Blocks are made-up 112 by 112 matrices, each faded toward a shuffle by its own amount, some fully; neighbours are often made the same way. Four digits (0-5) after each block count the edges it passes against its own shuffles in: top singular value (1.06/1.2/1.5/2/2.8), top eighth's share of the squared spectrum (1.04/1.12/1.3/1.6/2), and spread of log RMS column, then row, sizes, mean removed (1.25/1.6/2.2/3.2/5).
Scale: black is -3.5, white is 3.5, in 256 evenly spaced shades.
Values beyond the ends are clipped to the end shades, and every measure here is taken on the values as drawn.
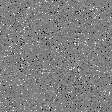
2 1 0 0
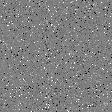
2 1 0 0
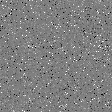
2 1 0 0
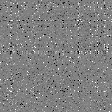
4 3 2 2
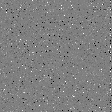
3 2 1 0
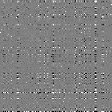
5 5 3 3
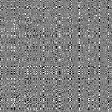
5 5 4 3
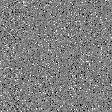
3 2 1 0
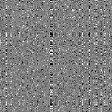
5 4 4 3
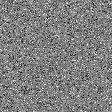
3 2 0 0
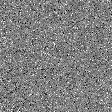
2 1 0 0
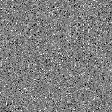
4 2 1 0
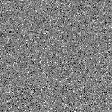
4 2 1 1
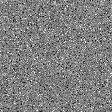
3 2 0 0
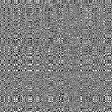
5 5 4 4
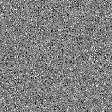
4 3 1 1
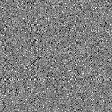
4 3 2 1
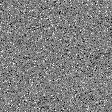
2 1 0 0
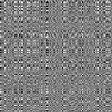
5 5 4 4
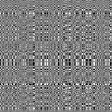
5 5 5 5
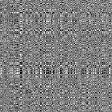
5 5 4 4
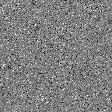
2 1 0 0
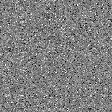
3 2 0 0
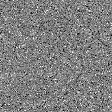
3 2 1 0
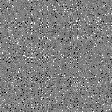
4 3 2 2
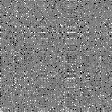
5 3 2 2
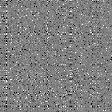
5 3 2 2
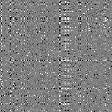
5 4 3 3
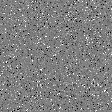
3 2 0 0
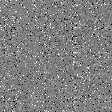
4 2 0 1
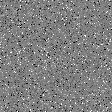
0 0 0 0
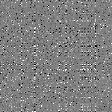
5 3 2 2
